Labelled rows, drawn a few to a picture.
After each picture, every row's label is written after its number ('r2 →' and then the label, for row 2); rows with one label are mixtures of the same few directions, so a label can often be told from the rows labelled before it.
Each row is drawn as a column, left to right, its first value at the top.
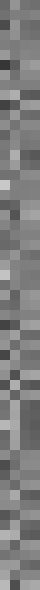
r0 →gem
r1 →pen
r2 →pen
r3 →pen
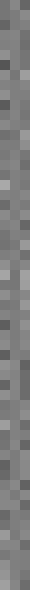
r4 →gem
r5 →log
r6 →log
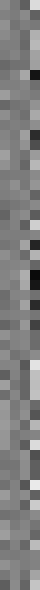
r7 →pen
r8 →gem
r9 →log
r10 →log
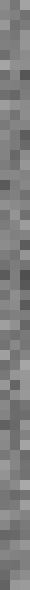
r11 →gem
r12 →pen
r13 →log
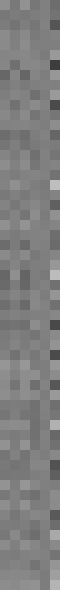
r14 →log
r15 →gem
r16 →log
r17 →pen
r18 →gem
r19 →gem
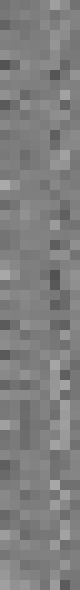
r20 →gem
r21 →gem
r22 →pen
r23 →pen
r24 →gem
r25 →log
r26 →pen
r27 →log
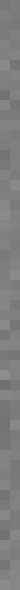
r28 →pen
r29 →gem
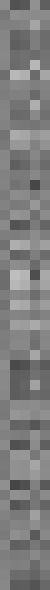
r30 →log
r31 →log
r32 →log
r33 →gem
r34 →log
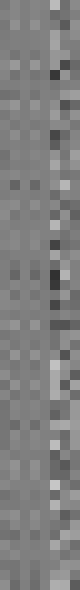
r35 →pen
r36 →gem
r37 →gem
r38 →gem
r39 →log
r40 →log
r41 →gem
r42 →pen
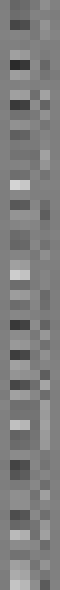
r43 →pen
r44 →gem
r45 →gem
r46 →pen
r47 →pen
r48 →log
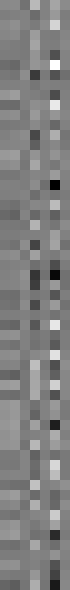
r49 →pen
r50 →pen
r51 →log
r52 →log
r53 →gem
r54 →gem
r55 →log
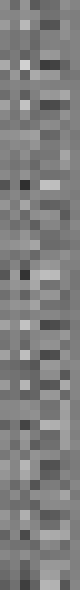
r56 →gem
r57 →log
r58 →gem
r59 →log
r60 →gem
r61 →gem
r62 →pen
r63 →log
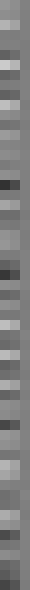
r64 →gem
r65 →gem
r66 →pen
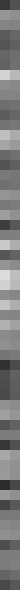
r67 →log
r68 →log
